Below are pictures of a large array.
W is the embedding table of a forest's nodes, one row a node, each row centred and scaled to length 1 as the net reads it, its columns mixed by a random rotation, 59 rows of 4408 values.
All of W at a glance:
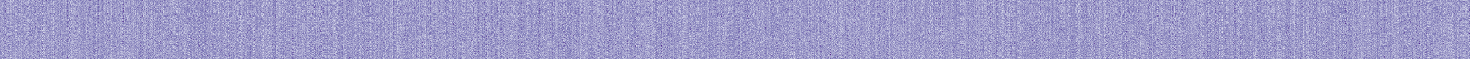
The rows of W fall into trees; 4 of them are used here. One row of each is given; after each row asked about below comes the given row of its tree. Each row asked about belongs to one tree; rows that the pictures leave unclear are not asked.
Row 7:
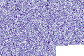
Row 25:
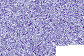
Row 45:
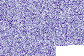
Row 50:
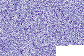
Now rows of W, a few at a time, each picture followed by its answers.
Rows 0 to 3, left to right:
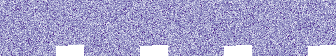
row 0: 7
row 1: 50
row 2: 45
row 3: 45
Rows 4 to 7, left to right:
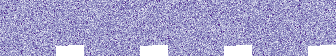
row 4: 50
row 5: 25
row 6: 7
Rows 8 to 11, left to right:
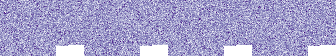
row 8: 50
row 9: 7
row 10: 50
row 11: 50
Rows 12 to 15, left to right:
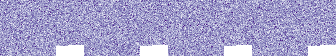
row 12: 50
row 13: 25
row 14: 25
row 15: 7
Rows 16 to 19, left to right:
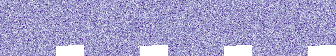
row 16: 7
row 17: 45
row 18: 50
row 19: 45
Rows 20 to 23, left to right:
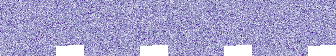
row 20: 45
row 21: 50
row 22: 7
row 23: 50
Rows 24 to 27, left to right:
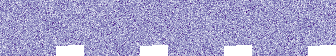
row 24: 45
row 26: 50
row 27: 45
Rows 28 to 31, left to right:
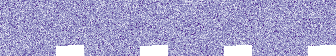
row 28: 45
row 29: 45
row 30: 25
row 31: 45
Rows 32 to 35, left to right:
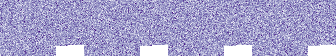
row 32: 45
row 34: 50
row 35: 25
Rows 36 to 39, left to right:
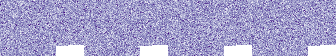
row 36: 25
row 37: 45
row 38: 25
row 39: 7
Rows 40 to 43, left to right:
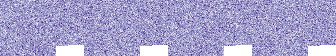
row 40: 25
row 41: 50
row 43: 50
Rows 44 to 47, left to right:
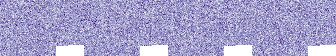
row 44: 25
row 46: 45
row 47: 7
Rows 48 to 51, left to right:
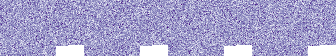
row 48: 45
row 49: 25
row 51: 45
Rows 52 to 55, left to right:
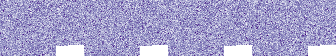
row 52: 25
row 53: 45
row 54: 25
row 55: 7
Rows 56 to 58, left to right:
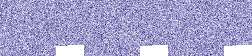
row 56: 45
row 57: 50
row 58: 25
